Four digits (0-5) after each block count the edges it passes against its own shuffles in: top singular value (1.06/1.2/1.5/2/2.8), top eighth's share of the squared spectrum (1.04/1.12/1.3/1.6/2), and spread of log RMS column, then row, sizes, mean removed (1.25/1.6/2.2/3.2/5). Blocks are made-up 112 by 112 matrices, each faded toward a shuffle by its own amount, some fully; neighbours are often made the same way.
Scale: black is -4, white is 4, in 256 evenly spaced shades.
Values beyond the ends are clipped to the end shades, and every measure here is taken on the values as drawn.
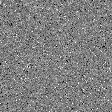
2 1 0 0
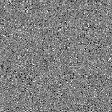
4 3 1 1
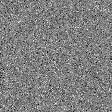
1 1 0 0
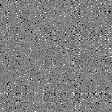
4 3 2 2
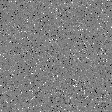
2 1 0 0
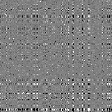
5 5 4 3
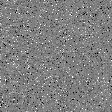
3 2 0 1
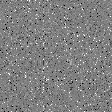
3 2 1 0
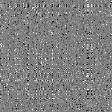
5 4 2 3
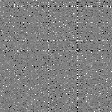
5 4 2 2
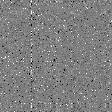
4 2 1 1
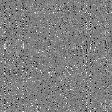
4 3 2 1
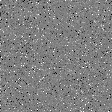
1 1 0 0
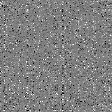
4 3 2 1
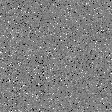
1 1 0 0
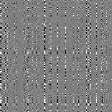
5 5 4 3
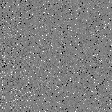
3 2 1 0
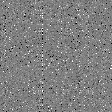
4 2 1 1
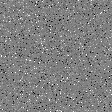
0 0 0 0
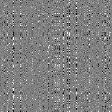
5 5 4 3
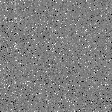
2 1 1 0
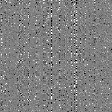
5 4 3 1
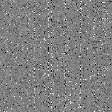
4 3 2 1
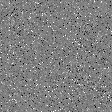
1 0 0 0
